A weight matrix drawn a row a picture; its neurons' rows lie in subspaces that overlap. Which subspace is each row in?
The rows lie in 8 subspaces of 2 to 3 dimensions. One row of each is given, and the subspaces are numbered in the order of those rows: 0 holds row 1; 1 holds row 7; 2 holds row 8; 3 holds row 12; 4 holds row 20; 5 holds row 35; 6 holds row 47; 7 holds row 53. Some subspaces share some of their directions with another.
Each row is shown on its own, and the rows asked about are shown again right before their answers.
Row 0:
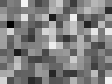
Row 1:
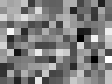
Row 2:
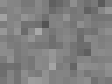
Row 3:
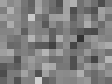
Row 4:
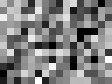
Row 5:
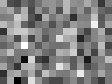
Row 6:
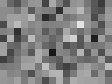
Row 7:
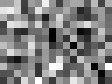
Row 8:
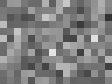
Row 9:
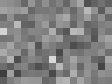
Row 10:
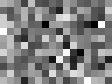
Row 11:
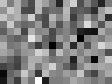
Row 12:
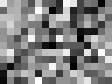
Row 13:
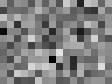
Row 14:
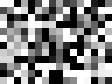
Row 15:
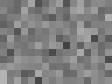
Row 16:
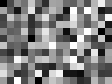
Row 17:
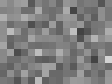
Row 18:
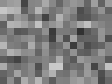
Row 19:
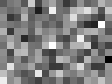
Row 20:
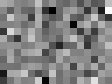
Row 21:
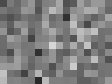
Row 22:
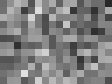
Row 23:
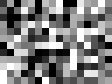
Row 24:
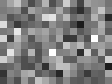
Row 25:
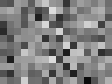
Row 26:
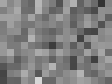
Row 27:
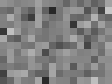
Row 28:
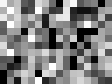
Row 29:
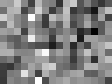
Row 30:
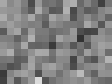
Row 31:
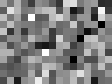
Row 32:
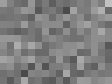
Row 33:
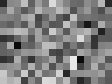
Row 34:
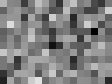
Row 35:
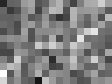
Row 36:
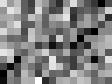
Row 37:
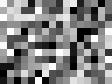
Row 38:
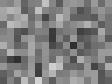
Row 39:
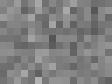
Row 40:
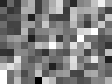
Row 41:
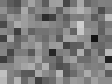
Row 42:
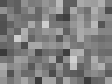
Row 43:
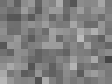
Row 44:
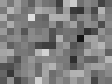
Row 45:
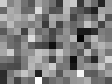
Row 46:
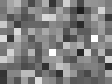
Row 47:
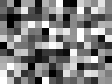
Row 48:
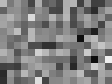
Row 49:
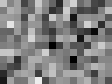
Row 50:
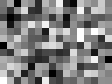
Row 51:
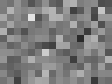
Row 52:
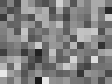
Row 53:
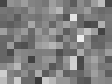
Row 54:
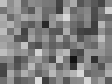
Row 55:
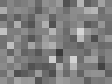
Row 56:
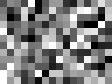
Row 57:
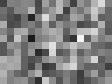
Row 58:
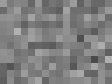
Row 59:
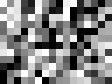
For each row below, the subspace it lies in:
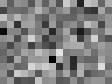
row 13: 5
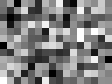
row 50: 6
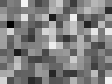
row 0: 0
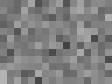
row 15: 2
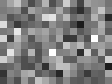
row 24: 2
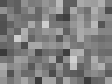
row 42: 3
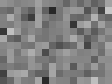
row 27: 4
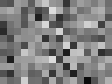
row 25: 3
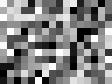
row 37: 0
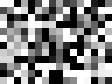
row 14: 6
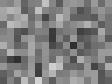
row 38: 1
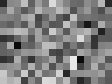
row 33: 7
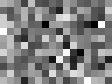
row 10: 3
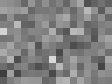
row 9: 5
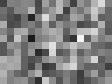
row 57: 2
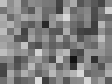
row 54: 3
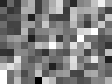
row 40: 5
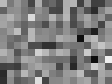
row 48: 1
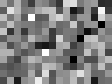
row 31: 4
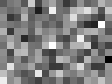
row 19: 3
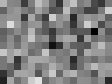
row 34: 0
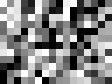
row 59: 1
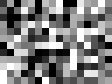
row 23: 6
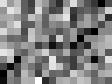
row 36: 5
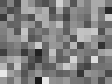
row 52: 3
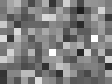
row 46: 2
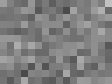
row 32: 7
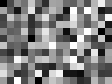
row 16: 6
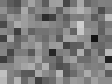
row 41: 2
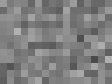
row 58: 1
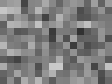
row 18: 1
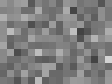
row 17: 0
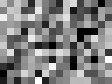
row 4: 0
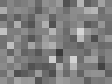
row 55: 5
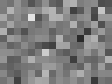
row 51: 4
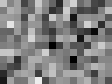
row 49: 0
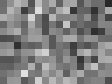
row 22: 7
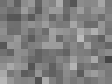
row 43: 6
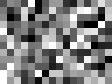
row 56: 3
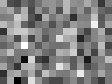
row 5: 7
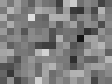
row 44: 4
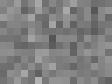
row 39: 7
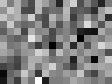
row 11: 3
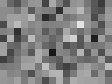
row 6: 2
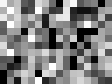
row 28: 1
